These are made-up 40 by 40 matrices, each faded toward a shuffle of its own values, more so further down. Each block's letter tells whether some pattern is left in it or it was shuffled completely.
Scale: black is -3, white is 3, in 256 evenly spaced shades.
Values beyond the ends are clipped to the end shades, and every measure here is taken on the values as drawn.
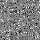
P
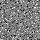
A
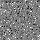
A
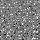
P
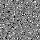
P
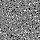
A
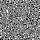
P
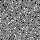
A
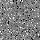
P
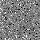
P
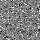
A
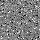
A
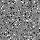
P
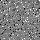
P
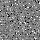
A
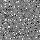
P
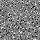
P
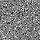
P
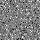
A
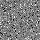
P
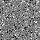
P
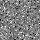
A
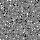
A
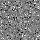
P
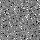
A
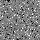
A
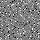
A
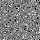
P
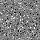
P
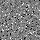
A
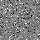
A
